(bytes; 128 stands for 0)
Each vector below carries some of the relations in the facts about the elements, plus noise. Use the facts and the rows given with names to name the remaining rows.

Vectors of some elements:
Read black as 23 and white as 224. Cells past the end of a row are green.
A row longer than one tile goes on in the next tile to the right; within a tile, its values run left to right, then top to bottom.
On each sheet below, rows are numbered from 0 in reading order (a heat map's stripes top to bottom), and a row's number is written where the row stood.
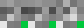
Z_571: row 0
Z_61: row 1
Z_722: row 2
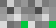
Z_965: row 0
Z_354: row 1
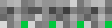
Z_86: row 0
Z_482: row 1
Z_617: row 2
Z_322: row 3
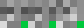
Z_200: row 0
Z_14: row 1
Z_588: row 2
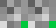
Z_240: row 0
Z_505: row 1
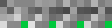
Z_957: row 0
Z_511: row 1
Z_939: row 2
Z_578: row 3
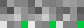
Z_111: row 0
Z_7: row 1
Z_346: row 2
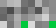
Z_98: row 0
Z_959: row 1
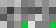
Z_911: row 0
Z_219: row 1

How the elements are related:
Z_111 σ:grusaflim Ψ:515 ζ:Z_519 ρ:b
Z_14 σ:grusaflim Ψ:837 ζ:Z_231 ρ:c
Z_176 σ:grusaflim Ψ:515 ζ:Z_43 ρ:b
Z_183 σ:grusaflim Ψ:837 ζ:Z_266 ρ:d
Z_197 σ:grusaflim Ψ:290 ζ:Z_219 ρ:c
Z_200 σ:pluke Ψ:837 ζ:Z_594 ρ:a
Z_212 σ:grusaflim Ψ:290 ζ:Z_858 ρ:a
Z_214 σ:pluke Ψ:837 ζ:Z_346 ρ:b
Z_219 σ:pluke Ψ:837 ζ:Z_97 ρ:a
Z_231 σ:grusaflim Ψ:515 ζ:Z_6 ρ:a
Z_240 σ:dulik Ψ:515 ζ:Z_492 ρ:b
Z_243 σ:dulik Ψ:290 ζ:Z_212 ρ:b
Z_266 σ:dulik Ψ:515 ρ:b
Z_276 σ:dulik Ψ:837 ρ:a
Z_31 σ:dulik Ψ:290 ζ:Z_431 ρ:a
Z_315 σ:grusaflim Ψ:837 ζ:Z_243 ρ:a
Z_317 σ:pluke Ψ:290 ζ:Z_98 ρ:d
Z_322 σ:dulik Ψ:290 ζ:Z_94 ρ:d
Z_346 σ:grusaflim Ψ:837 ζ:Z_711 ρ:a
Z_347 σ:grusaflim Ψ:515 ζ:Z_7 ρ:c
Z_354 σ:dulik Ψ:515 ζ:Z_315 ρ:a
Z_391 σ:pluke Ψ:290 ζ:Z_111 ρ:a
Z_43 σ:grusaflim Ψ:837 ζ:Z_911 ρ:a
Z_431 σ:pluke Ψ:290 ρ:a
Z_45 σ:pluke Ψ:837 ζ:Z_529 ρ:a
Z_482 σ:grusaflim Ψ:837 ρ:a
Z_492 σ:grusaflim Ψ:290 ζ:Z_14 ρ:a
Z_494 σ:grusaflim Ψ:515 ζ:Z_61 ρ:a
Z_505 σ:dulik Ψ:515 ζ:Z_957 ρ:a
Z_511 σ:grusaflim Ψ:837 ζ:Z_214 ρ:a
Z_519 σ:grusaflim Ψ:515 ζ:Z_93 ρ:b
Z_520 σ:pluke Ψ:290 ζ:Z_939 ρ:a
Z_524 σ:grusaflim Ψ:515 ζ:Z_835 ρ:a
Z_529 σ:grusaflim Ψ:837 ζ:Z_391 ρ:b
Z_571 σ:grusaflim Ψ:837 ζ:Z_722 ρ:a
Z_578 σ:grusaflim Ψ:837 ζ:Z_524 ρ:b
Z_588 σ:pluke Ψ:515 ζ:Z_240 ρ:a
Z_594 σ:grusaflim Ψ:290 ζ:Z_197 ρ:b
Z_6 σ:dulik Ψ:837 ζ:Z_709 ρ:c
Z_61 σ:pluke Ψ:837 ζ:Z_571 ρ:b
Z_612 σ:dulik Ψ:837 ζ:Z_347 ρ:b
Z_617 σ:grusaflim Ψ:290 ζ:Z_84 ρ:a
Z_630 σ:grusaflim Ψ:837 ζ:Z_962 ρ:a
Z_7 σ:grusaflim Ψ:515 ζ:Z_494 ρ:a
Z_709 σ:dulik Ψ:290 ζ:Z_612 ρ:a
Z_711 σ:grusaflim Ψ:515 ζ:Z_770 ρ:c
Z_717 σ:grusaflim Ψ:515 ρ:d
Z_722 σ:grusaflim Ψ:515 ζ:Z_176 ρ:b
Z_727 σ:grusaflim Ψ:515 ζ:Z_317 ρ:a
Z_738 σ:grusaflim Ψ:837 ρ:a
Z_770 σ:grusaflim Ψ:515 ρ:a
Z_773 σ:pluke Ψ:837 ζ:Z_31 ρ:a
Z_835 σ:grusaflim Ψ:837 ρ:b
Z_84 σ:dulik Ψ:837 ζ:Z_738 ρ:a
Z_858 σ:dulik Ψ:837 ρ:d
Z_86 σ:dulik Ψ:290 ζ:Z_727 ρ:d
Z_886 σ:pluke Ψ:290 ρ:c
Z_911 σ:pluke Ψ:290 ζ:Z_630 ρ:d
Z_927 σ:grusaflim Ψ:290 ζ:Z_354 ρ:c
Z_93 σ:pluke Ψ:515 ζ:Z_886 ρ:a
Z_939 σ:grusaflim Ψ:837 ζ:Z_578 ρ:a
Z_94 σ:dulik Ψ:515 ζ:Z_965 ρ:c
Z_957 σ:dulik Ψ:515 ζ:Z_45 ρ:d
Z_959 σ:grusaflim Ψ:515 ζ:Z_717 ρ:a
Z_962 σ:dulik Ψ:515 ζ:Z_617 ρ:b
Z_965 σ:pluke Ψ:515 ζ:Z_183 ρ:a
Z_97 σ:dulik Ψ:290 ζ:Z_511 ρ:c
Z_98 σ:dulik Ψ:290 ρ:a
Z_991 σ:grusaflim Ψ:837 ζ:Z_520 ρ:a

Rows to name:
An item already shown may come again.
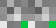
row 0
Z_722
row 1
Z_494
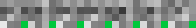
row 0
Z_61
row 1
Z_391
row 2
Z_219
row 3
Z_219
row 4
Z_520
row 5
Z_97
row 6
Z_240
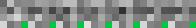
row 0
Z_266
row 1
Z_738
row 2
Z_322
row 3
Z_317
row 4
Z_709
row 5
Z_991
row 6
Z_315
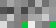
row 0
Z_612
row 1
Z_727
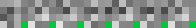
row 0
Z_492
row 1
Z_176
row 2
Z_347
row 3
Z_183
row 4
Z_524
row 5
Z_6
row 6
Z_711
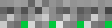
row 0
Z_630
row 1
Z_231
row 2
Z_511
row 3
Z_43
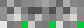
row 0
Z_722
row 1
Z_84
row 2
Z_711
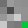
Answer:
Z_962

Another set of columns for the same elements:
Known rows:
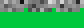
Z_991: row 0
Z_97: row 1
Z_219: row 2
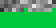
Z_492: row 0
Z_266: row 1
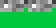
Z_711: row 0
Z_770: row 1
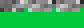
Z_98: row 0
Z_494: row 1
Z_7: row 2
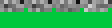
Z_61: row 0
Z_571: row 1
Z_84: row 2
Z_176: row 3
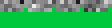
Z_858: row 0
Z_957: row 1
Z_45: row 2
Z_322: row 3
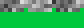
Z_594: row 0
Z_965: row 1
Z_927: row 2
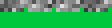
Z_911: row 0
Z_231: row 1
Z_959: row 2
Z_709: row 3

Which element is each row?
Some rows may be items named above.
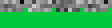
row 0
Z_43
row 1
Z_176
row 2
Z_617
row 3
Z_571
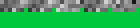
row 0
Z_911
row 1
Z_322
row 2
Z_722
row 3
Z_322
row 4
Z_612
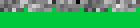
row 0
Z_520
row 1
Z_347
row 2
Z_630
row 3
Z_911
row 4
Z_524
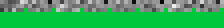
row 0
Z_391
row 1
Z_6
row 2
Z_354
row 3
Z_738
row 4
Z_84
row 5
Z_315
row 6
Z_962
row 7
Z_219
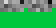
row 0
Z_183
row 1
Z_14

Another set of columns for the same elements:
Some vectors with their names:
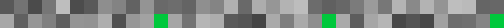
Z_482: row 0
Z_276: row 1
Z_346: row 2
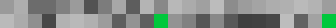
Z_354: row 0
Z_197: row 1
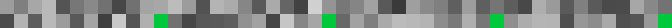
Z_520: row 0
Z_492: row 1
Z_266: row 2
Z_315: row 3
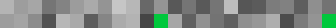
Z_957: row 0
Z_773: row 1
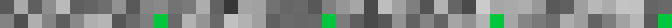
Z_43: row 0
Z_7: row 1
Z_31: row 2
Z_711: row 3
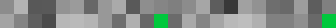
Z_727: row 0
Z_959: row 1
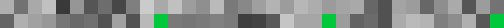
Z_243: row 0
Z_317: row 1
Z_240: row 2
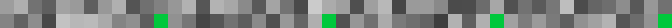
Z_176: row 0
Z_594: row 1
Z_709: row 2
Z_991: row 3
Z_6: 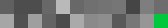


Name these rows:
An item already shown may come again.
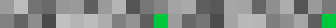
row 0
Z_176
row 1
Z_240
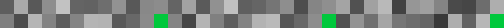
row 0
Z_43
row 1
Z_43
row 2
Z_709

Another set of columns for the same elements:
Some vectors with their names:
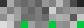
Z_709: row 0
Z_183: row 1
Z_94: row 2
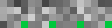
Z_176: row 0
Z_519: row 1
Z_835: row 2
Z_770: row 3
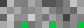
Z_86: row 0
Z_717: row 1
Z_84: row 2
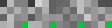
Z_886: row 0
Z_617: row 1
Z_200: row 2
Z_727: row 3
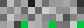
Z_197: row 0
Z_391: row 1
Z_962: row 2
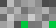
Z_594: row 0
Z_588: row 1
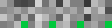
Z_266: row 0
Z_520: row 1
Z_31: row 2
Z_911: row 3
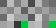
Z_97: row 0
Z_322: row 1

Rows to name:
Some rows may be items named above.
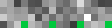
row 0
Z_524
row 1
Z_612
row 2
Z_219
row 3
Z_347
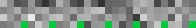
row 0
Z_711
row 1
Z_494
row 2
Z_266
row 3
Z_722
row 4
Z_14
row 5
Z_524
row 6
Z_322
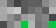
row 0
Z_176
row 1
Z_6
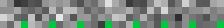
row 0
Z_231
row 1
Z_612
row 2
Z_354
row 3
Z_219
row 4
Z_240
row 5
Z_315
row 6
Z_630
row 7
Z_43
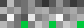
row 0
Z_492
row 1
Z_494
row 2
Z_7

